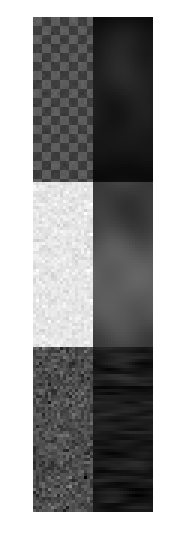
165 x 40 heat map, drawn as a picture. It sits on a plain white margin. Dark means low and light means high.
The table splits into 3 rows of 2 panels. Panel 1,1: low, checkered. Panel 1,2: very low, smooth, faint in contrast. Panel 2,1: very high, fine-grained, faint in contrast. Panel 2,2: low, smooth. Panel 3,1: low, fine-grained. Panel 3,2: very low, streaked across, faint in contrast.
